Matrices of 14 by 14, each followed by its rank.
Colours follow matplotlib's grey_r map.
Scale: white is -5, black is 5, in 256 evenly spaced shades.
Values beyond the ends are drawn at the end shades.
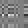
one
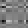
one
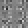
three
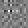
two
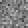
full rank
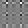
one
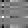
one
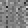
three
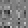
two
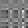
one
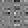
two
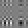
one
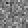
full rank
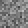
full rank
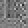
three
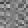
three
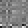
two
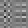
one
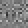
three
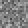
full rank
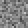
full rank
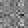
two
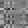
two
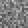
full rank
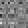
three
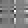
one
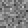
full rank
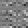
two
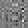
three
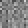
three
